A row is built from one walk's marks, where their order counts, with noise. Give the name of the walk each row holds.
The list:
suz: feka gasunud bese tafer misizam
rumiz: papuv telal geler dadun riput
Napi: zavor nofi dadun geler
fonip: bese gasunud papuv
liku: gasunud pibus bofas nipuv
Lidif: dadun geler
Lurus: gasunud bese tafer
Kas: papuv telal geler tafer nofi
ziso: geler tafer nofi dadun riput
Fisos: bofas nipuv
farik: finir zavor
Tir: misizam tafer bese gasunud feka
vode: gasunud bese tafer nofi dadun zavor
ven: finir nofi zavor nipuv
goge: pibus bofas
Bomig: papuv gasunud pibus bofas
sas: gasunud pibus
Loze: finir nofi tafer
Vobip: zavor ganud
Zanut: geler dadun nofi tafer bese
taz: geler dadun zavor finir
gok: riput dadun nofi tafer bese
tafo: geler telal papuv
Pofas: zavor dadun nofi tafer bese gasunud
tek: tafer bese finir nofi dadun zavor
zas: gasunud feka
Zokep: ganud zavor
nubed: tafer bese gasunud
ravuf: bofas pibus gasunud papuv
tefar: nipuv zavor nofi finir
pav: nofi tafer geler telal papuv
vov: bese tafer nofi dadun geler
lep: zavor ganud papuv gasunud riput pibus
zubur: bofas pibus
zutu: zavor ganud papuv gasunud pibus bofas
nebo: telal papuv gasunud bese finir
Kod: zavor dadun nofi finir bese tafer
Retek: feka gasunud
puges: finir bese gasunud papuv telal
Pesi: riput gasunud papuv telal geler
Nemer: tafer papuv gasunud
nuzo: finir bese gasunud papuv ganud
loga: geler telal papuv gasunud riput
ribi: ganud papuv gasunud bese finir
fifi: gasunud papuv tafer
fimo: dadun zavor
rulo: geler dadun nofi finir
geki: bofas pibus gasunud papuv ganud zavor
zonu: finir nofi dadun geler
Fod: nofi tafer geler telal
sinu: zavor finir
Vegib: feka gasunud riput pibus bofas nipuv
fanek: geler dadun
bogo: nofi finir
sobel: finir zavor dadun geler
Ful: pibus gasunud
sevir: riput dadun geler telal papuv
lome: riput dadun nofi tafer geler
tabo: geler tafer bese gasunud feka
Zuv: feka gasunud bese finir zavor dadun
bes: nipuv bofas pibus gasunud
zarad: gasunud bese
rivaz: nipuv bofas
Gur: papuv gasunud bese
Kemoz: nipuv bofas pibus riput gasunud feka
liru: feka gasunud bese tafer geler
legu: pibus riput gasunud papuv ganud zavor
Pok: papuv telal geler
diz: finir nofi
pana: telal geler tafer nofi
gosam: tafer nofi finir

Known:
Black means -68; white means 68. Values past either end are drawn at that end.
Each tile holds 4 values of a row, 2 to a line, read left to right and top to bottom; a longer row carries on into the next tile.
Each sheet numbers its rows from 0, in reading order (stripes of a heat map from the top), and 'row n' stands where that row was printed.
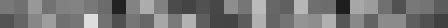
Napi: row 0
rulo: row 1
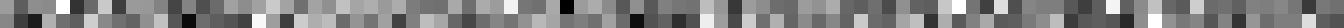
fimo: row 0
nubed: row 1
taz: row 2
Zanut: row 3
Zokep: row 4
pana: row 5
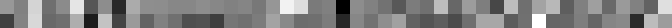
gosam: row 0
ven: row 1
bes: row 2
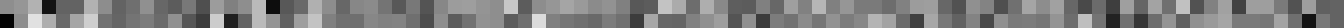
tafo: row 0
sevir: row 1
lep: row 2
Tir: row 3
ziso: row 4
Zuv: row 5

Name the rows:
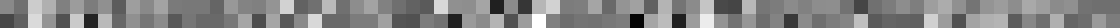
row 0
Kod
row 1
legu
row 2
ravuf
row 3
Kas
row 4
Pofas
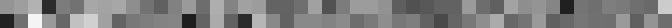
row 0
puges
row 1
rumiz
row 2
Vegib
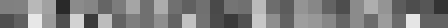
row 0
gok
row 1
vov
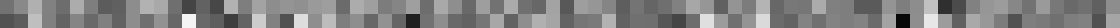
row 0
lome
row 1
ribi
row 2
vode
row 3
Pesi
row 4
pav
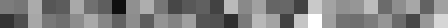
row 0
zonu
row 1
fonip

